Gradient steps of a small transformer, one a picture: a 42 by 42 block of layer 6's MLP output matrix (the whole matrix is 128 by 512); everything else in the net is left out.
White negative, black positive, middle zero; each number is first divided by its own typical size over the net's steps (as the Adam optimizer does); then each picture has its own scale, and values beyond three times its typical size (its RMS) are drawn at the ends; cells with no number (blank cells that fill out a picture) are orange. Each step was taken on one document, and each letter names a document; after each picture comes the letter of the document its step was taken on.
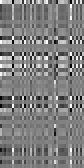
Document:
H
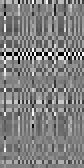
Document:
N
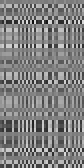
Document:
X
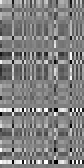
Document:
H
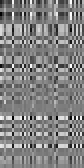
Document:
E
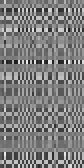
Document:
X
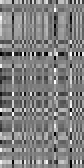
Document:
H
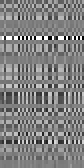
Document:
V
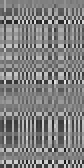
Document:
X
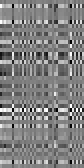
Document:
H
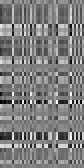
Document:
E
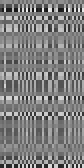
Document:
X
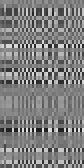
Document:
X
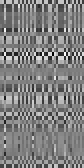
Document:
N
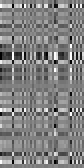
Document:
H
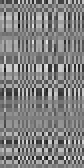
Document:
V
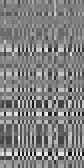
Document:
V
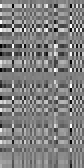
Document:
H
